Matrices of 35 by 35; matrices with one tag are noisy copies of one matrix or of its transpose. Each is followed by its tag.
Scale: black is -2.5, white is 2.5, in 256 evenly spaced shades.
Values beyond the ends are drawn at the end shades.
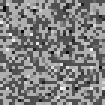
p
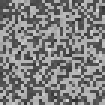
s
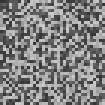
s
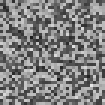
p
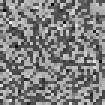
p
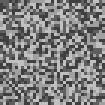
s
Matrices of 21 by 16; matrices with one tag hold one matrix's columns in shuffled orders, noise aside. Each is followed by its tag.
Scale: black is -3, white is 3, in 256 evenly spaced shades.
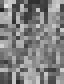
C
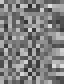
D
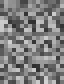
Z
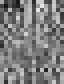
C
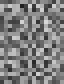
D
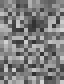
Z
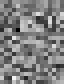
Z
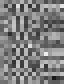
D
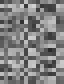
D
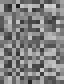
D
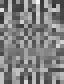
C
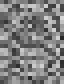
D
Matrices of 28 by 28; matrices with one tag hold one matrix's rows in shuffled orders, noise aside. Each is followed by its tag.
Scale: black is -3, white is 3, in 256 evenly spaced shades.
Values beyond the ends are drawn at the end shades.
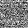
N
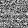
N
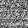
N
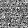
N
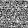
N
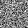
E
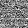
N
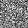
E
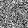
E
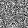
E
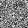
E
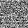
N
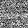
N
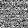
N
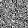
E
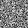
E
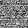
N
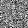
E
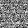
N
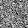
E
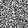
E
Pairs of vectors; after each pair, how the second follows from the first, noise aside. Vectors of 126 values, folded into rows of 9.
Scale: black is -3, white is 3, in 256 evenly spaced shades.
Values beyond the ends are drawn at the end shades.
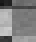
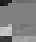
partly zeroed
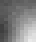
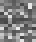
shuffled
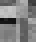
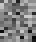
shuffled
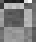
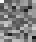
shuffled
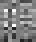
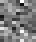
shuffled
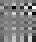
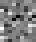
shuffled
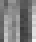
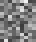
shuffled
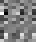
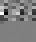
partly zeroed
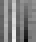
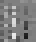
partly zeroed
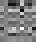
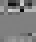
partly zeroed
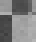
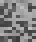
shuffled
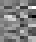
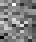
shuffled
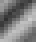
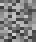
shuffled
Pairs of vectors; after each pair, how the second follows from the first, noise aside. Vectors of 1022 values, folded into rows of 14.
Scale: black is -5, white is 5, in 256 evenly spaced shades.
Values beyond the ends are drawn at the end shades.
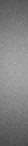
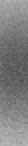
negated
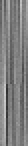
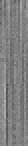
shrunk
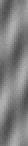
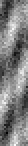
scaled up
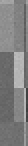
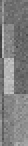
reversed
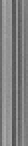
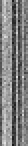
scaled up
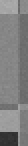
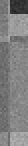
reversed
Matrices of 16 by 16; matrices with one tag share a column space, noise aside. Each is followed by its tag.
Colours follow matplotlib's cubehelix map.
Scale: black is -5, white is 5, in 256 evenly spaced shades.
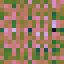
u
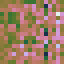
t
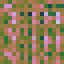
t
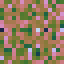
u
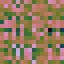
u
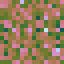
u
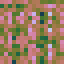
t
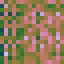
t
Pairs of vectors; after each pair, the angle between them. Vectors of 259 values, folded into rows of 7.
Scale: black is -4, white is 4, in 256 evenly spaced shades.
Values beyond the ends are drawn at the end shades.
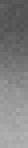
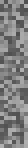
orthogonal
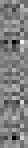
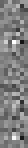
nearly opposite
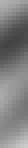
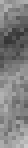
nearly parallel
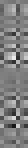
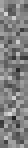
partly opposed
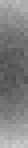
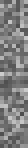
orthogonal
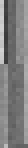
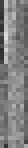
nearly opposite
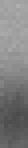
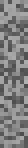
orthogonal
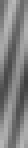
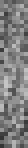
partly opposed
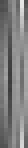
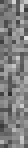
partly aligned
